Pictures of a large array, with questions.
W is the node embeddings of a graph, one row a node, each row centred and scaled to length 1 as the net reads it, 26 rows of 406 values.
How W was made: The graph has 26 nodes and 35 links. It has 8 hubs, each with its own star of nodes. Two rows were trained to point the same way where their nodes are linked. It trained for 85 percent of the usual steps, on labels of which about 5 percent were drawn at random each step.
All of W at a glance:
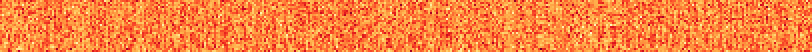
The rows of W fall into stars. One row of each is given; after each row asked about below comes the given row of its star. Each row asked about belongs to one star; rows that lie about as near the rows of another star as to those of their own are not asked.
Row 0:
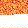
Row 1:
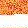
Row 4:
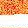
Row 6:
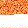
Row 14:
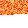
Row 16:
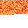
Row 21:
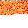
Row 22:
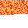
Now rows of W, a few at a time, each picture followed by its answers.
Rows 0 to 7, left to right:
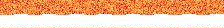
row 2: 21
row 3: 1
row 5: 6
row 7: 14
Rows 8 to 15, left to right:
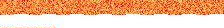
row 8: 21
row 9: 6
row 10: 22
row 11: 21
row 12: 6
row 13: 16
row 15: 22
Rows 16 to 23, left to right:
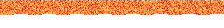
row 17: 0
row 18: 1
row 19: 4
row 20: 0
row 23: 22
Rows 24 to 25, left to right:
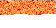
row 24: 14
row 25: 14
